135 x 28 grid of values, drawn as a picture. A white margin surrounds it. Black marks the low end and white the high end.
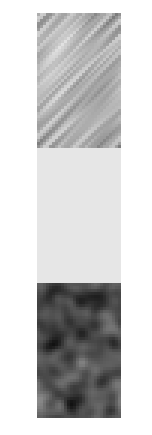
It is made of 3 by 1 panels. Panel 1,1: high, slanting up to the right. Panel 2,1: very high, flat. Panel 3,1: low, blotchy.
